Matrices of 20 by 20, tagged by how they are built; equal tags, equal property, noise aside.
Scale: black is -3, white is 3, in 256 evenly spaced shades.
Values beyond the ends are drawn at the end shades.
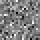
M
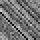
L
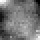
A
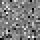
M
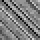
L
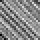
L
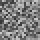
M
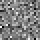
M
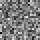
M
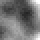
A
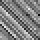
L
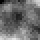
A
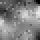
A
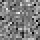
M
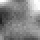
A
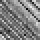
L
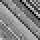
L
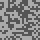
M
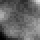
A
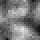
A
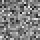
M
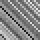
L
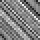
L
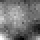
A
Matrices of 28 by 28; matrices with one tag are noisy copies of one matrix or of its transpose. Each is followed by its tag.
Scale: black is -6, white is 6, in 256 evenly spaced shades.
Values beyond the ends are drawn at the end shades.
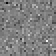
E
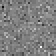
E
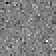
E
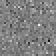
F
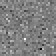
F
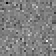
E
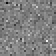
E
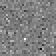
F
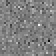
F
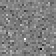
F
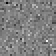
E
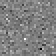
F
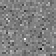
F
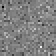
E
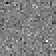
E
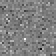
F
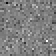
E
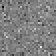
E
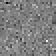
E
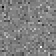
E
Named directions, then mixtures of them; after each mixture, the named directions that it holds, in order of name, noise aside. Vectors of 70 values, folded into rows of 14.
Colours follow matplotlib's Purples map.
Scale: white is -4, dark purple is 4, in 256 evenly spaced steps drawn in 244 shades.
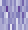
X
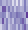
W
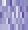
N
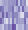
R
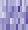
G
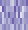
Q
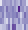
G, R, X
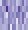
X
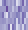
X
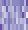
R, W, X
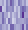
N, Q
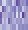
N, Q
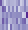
W, X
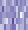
N, Q, R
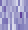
R, W, X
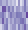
W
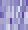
G, N, R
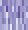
X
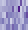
G, R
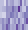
G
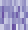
R, W, X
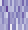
X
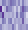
G, Q, X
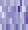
G, Q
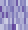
R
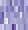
N, R, X
